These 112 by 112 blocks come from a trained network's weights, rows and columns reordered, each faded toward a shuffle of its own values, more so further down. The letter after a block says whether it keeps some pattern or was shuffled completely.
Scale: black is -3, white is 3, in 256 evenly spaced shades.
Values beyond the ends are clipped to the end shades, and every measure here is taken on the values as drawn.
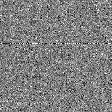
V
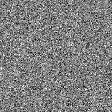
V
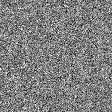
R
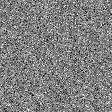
R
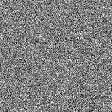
V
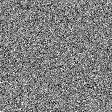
R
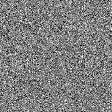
V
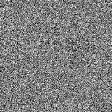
V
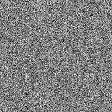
V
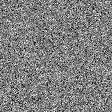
R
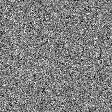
R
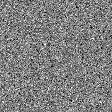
R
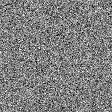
R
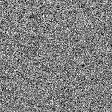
V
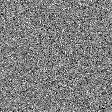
R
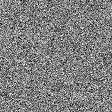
V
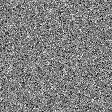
R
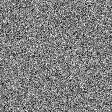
R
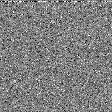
V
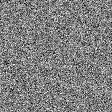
R
